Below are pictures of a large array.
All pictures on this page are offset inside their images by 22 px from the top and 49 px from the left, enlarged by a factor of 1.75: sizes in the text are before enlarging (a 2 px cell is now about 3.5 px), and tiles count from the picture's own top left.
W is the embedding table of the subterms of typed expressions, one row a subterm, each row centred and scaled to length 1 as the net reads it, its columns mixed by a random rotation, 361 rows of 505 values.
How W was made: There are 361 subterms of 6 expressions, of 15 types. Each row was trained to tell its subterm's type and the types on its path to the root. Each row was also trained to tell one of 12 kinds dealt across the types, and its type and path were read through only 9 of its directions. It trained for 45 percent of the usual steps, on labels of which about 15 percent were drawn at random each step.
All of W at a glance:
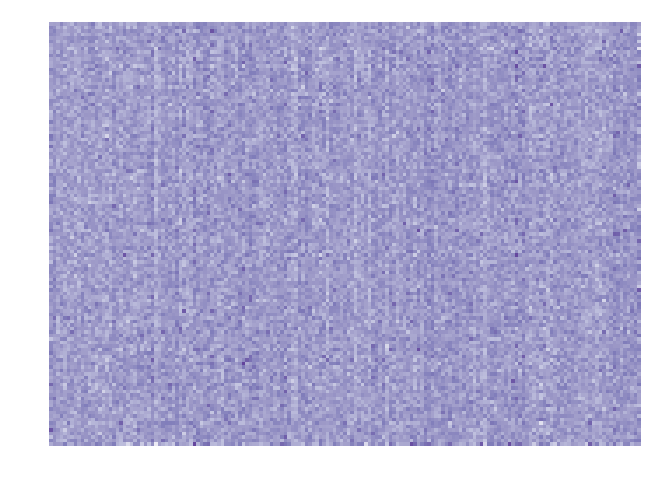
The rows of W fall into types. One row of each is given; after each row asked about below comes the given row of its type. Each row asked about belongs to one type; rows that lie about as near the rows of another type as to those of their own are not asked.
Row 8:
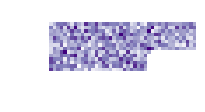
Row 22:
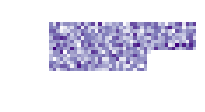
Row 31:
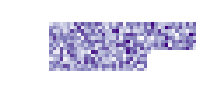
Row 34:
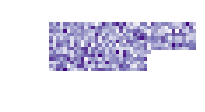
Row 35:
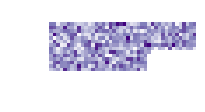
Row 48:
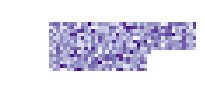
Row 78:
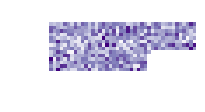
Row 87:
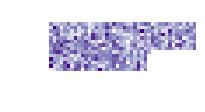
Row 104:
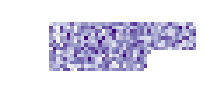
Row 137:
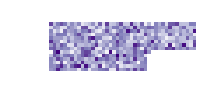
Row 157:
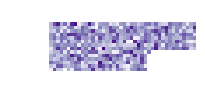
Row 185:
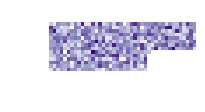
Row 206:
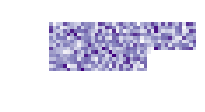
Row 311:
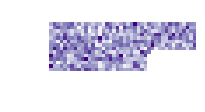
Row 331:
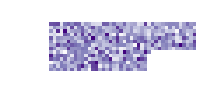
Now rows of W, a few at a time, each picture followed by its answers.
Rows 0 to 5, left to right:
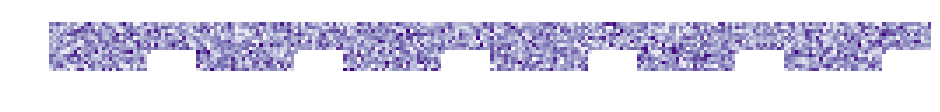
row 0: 206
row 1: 87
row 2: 206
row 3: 34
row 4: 137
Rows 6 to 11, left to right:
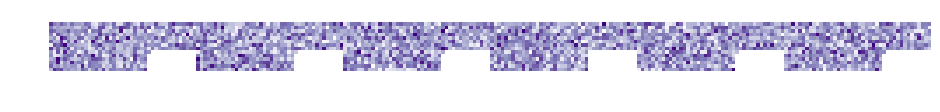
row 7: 87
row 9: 34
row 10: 137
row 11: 157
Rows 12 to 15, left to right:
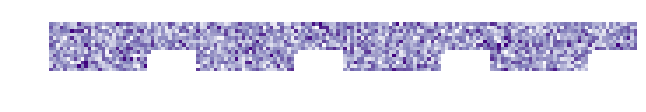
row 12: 35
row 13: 104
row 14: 34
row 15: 331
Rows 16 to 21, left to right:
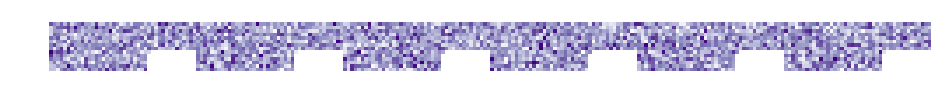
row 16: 87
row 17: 35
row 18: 8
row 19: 35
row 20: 331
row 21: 48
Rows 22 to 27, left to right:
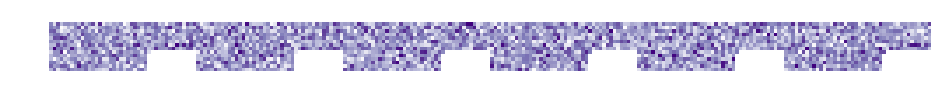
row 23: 104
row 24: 157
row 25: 157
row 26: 8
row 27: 22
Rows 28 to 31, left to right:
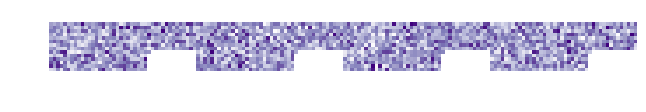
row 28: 78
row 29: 331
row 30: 22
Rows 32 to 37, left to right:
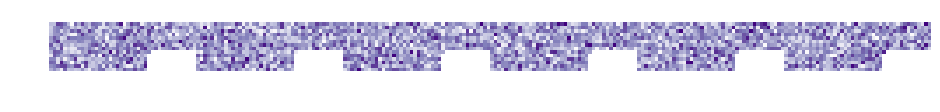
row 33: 48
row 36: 157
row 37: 157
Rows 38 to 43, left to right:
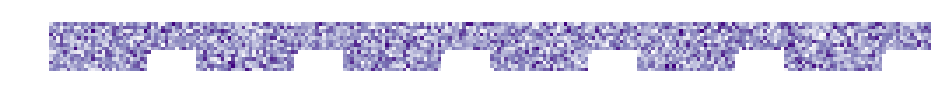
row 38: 157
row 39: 48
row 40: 48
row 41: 34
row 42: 22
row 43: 87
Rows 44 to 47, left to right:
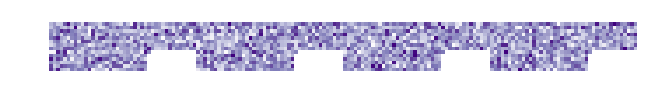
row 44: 48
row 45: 78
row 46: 22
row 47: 48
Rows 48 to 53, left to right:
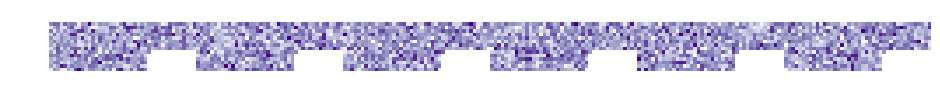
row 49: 185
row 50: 157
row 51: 157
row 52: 35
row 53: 185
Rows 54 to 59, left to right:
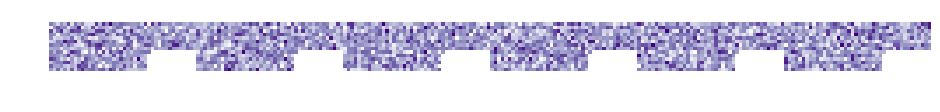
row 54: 35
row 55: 206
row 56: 31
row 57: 185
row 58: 331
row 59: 185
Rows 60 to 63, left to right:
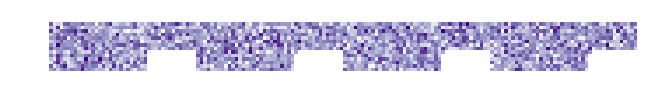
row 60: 48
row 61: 8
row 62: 8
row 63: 157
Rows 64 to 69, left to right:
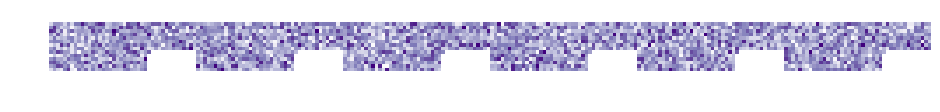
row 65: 311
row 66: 22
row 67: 311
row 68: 8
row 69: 35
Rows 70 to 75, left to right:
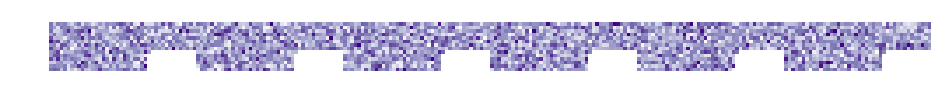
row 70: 34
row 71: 206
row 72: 331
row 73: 48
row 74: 78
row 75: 35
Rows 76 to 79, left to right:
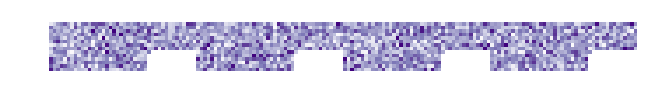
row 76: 185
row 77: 137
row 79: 206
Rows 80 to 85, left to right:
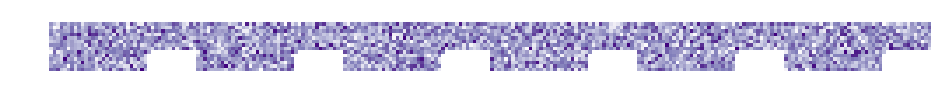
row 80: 104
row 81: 137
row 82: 78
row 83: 35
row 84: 8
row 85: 22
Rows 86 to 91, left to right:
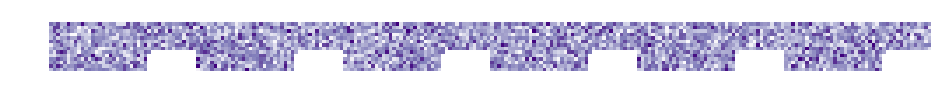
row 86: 87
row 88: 185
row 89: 31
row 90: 137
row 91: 157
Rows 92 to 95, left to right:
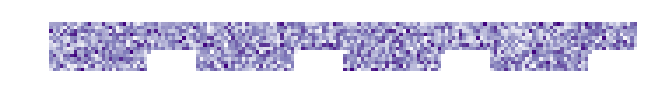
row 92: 206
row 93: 22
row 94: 206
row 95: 185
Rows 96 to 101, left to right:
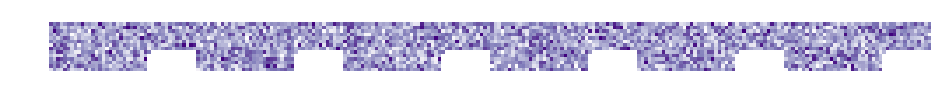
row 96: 87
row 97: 78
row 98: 87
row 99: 104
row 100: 34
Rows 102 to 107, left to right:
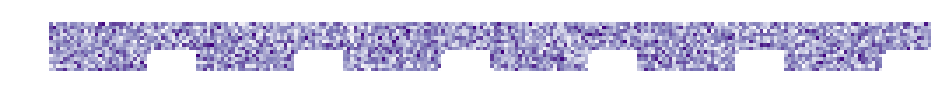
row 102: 34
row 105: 87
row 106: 34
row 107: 206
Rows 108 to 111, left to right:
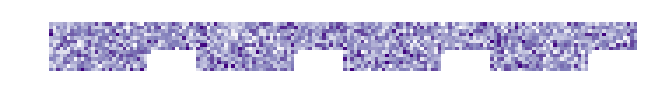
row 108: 206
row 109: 87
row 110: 34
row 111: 87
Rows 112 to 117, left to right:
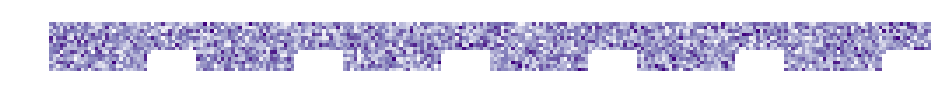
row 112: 331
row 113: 206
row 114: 31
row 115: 137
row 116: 311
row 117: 104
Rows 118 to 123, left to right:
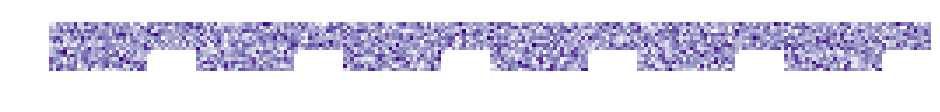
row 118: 8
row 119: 35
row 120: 48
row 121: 137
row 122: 206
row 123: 331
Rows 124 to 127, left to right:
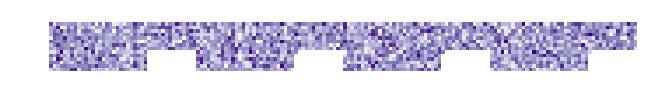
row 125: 8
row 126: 104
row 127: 185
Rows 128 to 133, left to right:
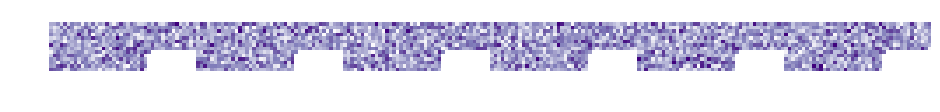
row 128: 157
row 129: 31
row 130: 22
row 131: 31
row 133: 22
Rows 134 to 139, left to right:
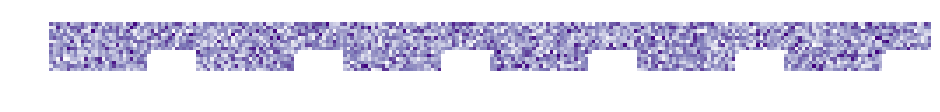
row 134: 31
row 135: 8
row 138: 34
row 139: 137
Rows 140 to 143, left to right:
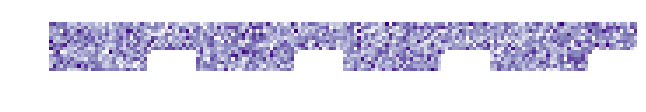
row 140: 331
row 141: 104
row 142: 137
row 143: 157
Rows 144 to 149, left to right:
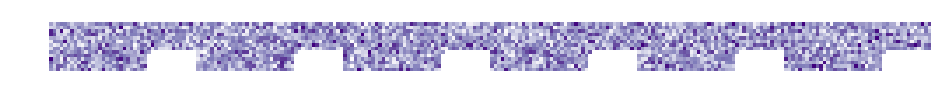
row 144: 78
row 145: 157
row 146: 35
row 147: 185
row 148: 331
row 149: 87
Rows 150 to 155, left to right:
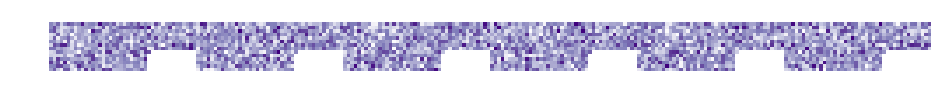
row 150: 22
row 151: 31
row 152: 137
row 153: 31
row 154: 137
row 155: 22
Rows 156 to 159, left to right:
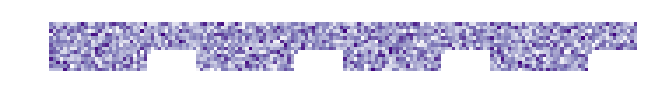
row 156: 35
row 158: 206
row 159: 87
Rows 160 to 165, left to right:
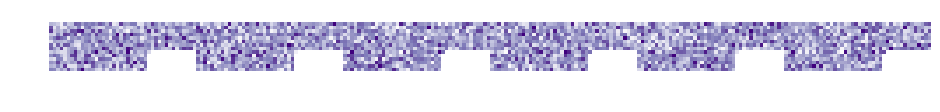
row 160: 206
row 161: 78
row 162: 48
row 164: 78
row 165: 22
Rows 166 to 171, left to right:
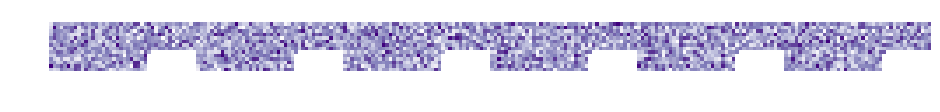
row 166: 31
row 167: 206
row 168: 104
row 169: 311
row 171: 331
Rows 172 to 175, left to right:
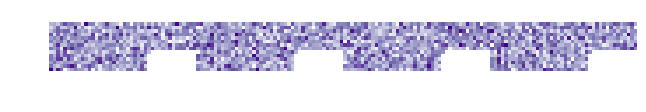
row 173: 331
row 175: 34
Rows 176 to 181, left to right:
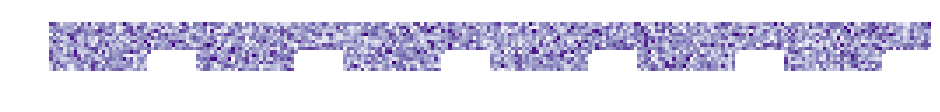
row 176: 35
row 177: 137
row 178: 104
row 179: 22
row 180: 87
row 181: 185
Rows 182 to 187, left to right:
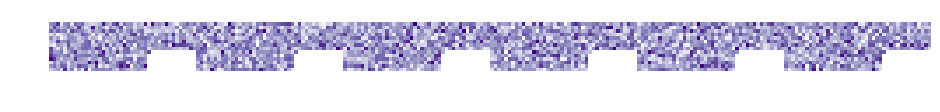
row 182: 35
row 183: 35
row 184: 157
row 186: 8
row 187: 22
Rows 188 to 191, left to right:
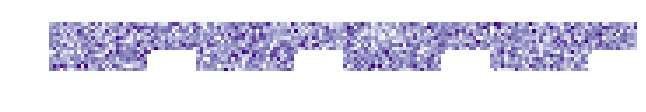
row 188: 22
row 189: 104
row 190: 87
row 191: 31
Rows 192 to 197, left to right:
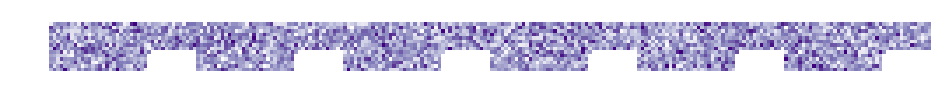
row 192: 185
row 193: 331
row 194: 104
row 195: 185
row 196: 22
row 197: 87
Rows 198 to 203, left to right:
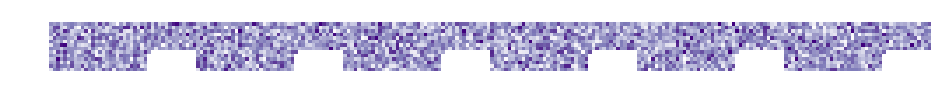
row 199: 48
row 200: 8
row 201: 35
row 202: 104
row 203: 87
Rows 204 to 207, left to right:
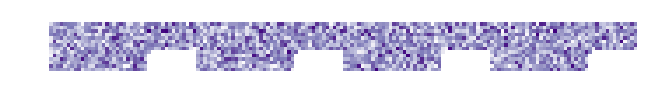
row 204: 157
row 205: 157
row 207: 104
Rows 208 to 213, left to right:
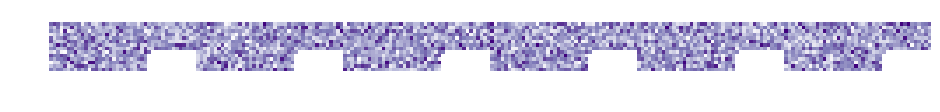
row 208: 331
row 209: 137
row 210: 31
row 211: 34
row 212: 35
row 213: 78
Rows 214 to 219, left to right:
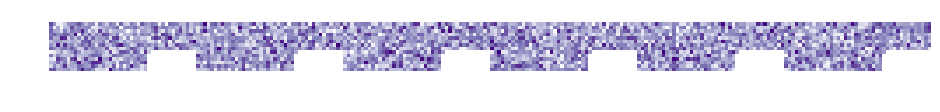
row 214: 331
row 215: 31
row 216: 104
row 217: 331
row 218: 48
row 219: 185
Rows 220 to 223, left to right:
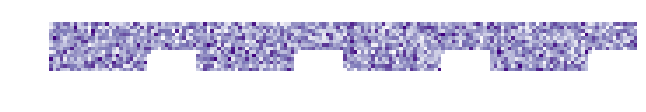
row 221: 137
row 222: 87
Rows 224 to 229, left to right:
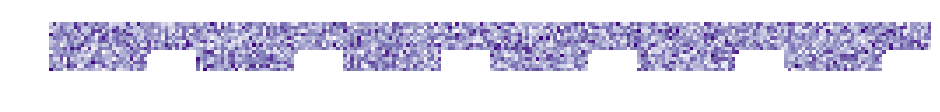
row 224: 31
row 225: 78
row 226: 34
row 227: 311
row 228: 206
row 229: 22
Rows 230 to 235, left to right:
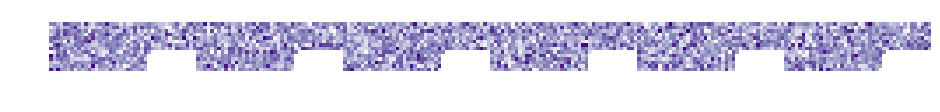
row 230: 331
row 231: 22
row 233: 78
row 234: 35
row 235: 22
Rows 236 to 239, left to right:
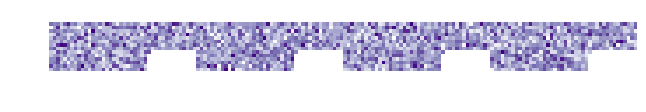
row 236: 48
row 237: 22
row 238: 185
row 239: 78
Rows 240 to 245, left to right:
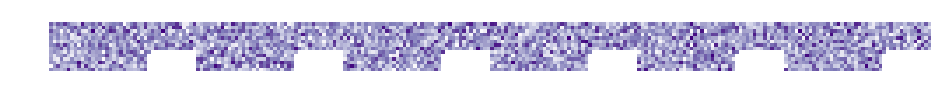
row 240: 22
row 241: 8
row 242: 157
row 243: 331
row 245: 206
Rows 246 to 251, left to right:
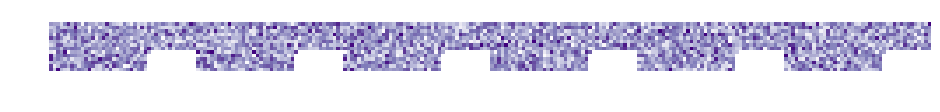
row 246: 48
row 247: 78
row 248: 331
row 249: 331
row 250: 206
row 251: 87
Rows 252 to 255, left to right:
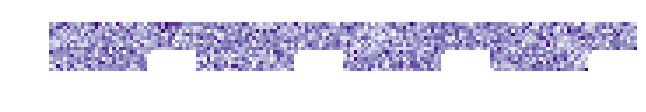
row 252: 8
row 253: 31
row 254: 185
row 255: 34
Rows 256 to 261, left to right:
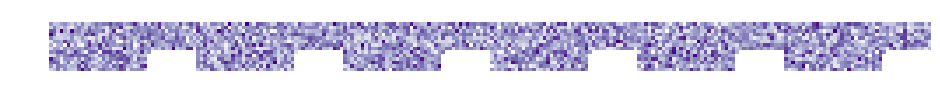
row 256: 78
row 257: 78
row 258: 78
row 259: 104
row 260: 137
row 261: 35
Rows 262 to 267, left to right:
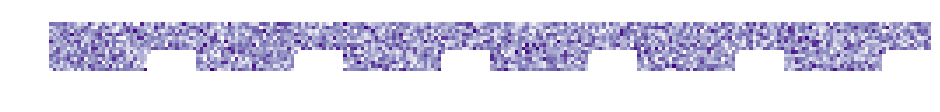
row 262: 34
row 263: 185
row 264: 331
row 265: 34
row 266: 87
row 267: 87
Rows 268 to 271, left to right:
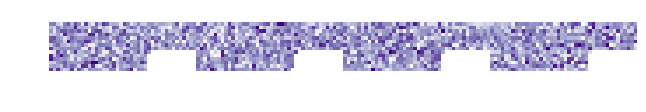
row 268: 331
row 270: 104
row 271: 31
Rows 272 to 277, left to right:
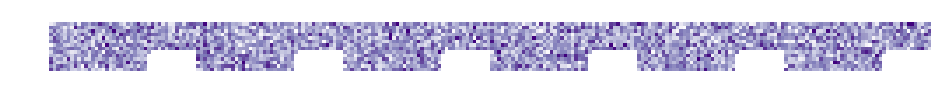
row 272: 185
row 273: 87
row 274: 104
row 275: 137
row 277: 157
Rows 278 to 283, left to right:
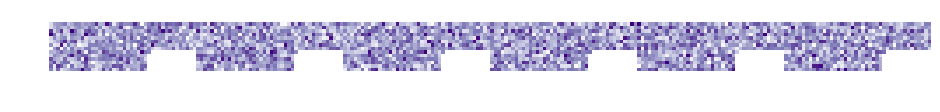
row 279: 206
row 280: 206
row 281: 206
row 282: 34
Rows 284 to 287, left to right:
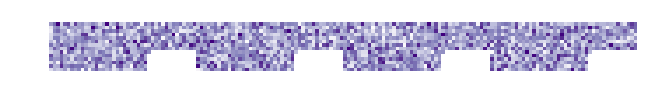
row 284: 31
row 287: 137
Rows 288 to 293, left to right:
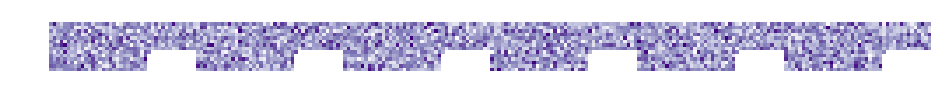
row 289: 31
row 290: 31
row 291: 206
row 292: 34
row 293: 35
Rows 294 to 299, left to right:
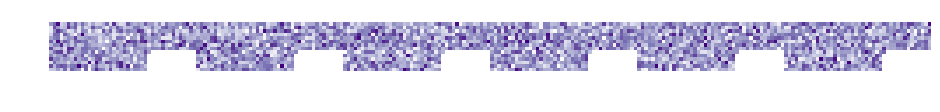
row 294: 87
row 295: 87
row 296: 331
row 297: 331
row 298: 31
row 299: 31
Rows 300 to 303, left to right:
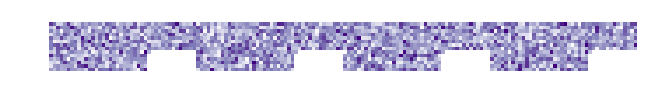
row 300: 331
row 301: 185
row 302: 137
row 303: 48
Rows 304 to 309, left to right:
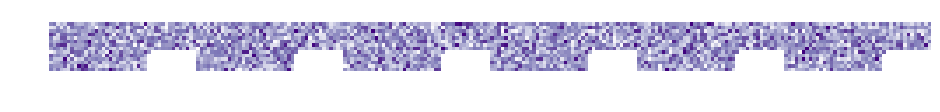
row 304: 331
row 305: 157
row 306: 8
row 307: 137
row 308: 206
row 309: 31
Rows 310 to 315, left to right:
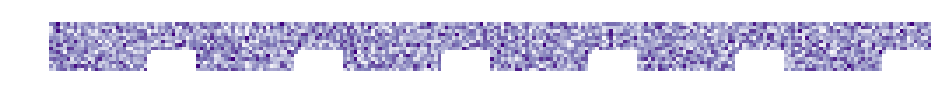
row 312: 87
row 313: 48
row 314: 311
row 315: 48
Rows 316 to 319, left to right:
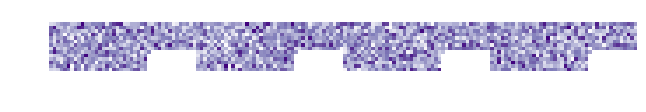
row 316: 185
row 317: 22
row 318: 137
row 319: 34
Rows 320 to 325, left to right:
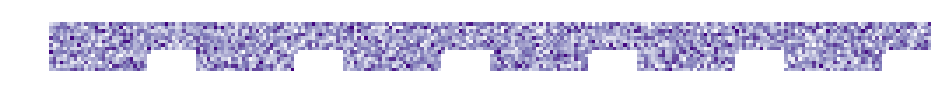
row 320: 8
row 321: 87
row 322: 48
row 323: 137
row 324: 206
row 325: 22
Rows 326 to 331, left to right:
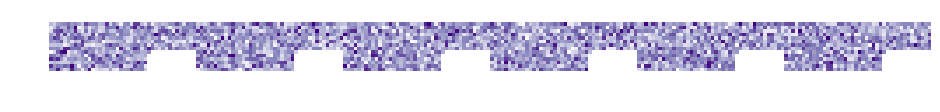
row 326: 311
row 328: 311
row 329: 34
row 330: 8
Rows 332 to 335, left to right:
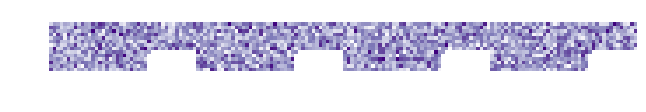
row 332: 185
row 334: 8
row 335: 157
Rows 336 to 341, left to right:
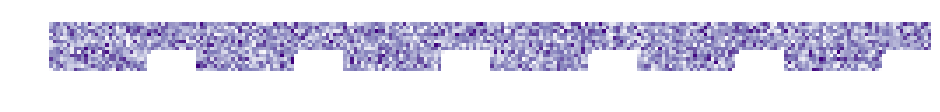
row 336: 78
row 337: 31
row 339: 185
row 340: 157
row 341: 48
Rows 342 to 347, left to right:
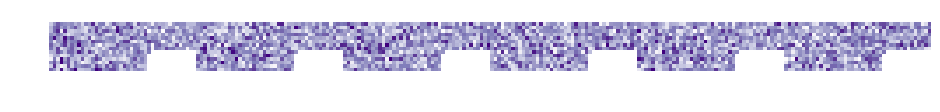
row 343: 137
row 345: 22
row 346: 34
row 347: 31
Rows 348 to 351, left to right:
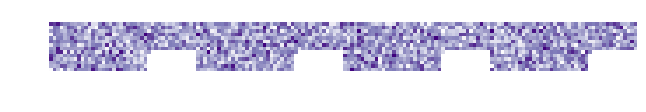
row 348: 87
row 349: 31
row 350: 34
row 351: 206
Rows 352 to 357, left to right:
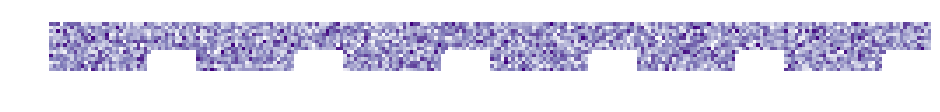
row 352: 331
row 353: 34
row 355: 34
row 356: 104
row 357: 206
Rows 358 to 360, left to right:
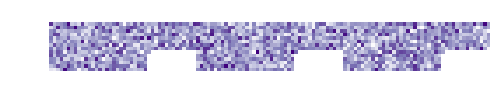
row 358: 87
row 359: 331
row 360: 78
